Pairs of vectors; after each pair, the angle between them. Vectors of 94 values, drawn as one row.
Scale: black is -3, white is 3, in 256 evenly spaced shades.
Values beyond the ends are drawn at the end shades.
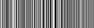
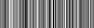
orthogonal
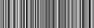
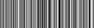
partly aligned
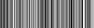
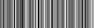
partly aligned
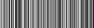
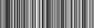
orthogonal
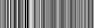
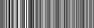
nearly opposite
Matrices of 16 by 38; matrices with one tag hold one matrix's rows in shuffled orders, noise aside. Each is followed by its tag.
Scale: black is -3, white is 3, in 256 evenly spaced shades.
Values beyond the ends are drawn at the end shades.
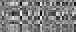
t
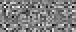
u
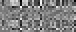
t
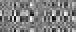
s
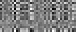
s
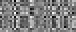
s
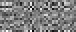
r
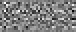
u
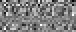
u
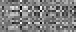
t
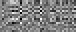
t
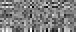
r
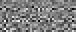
u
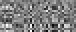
r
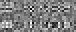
r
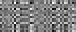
s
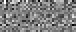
u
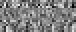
u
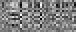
t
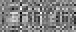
t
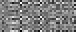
t
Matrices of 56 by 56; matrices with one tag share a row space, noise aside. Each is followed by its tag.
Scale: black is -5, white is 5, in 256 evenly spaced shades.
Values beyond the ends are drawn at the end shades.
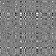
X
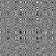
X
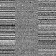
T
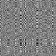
X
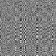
X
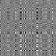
X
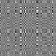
X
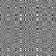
X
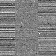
T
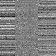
T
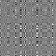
X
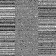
T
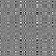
X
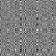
X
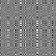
X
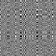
X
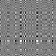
X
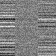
T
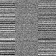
T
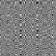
X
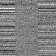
T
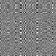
X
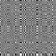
X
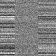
T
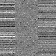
T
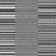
T
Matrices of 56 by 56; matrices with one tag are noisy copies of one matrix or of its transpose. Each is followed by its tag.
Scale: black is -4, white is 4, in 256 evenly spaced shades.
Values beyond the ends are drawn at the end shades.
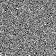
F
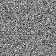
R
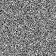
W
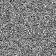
W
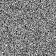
W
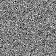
R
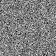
W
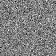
R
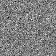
R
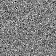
R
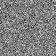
F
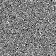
F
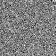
F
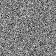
R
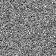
W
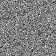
R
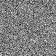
F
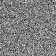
F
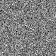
W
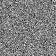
F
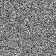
W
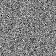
R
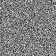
F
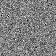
R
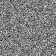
W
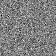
R
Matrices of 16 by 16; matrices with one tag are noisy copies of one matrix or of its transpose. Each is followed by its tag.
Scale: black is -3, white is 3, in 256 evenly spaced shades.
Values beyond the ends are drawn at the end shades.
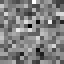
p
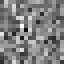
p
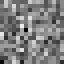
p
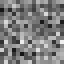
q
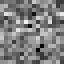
p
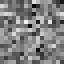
p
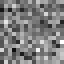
q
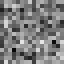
q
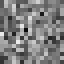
p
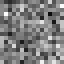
q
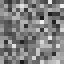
q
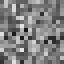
p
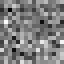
q
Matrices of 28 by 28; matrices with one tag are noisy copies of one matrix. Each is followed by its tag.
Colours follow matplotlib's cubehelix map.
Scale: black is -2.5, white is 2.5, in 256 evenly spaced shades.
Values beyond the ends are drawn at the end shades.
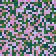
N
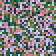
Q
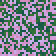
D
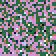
D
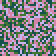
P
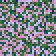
N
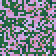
P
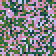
P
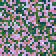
D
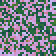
D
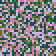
N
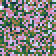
P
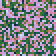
P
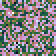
P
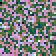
D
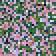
D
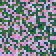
D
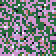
D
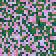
D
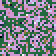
P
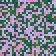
N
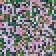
Q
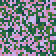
D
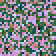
D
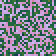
Q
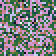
Q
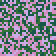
D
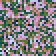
P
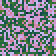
P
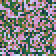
P
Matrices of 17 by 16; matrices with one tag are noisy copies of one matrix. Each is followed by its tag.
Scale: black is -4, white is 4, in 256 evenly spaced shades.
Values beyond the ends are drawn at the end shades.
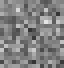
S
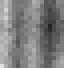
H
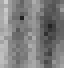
H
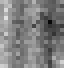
H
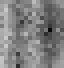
H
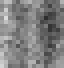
H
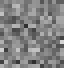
S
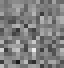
S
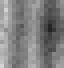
H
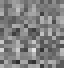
S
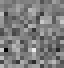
S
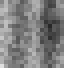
H
